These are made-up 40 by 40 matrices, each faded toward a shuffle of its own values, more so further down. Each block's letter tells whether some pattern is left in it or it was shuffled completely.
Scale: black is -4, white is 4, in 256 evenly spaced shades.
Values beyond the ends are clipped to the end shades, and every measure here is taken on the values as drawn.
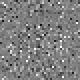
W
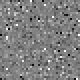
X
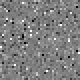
X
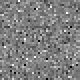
X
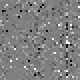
W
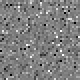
X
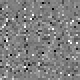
W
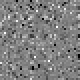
W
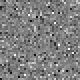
X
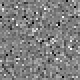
X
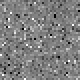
X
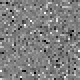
X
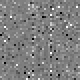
W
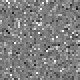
X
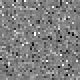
X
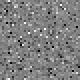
X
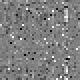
W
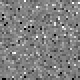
X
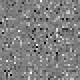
W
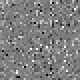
W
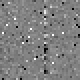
W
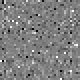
W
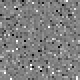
X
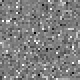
X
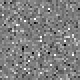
X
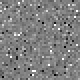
X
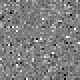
W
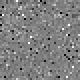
X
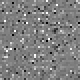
W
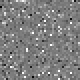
X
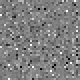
W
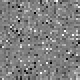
W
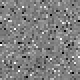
X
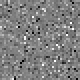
X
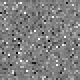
X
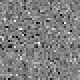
W
